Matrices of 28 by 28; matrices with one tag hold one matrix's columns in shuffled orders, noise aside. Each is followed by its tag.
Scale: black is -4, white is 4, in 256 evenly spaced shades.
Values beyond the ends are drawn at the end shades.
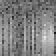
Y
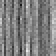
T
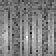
Y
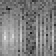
Y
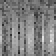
Y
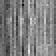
T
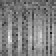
Y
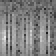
Y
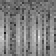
Y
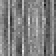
T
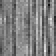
T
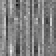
T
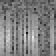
Y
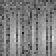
Y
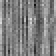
T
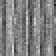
T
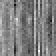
T
